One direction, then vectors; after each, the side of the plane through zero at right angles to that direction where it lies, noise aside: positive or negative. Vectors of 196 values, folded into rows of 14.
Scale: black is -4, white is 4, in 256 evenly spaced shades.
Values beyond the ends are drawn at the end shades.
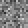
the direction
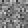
negative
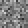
negative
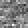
positive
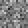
negative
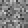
negative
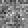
positive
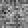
positive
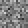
negative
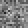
positive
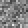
positive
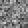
negative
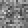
negative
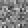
negative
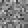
negative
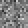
positive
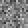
positive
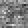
negative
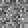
positive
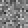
positive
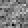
negative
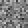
negative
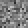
positive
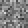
negative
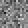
positive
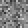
positive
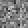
positive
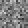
negative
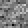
negative
